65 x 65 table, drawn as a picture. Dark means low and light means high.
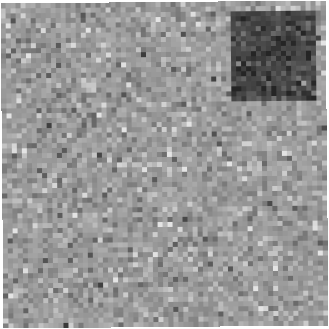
The ninth with the lowest average is the top right. On average the colour sits 60% of the way up the scale. The values are skewed, with a long tail toward low values. An odd patch, lower than its surroundings, sits in the top right. There are no regular stripes.
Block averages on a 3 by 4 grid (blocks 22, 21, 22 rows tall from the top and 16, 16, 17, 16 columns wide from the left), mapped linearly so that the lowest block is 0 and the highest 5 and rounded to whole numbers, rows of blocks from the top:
5 5 4 0 / 5 5 5 5 / 5 5 5 5
